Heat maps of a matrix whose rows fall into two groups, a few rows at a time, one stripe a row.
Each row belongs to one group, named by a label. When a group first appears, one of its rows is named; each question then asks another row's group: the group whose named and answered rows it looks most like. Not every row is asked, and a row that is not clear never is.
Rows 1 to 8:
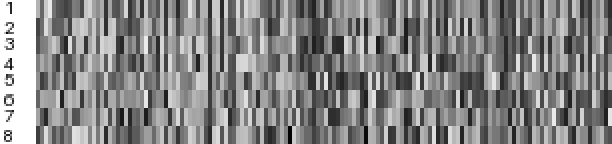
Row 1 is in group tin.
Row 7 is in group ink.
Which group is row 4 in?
tin
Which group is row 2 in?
tin
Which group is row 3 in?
tin
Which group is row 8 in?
tin
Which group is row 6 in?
tin
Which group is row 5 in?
ink
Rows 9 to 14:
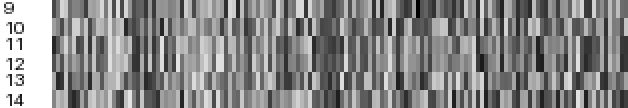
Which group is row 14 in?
tin
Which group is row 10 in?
ink
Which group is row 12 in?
tin
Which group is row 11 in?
tin
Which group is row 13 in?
ink
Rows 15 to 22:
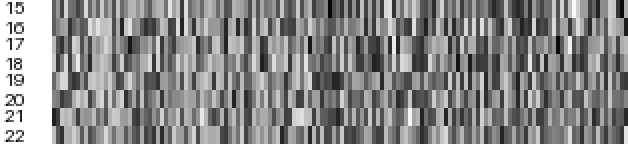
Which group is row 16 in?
tin
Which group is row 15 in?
tin
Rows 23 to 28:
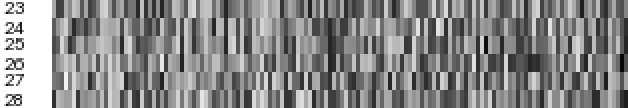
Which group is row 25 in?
tin
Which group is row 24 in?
tin
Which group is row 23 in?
ink
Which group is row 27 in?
ink
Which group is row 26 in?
tin
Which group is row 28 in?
tin
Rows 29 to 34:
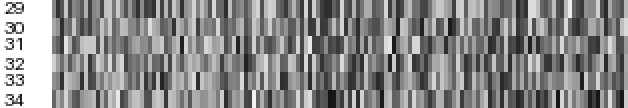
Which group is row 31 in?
tin
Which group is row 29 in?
ink
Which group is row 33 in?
ink
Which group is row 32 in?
ink
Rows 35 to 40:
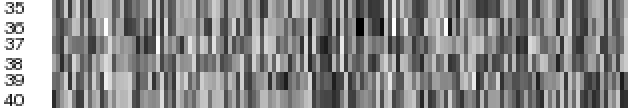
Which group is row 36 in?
ink
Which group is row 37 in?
ink
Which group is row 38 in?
ink
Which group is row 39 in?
tin
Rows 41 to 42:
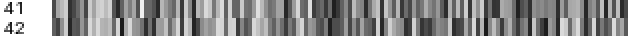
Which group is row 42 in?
tin
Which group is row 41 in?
tin
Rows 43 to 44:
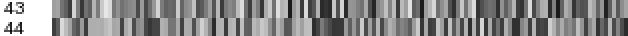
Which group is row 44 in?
tin
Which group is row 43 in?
ink
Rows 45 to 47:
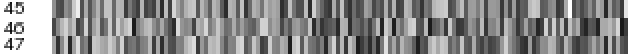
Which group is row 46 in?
tin
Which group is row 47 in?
ink
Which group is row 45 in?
ink
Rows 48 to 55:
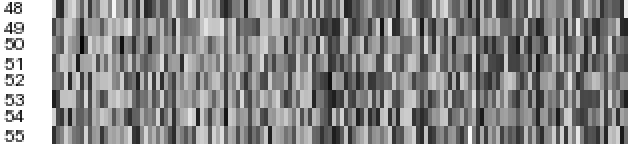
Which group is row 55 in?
tin
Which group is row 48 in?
ink
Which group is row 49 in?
tin
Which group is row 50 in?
tin
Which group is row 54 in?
ink
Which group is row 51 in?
tin
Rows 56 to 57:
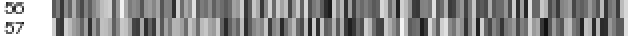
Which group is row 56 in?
ink
